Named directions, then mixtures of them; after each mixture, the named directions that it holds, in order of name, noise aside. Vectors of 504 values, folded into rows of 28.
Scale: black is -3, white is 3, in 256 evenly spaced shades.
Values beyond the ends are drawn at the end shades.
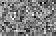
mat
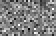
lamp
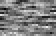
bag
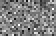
lamp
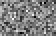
mat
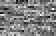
bag, lamp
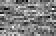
bag, lamp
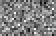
lamp, mat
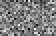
lamp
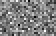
lamp, mat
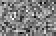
mat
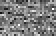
bag, lamp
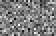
lamp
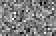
lamp, mat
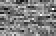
bag, lamp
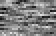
bag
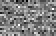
bag, lamp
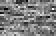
bag, lamp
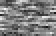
bag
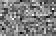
bag, mat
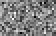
mat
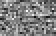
bag, mat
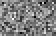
mat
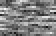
bag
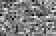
bag, mat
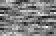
bag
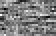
bag, mat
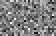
lamp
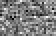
bag, mat
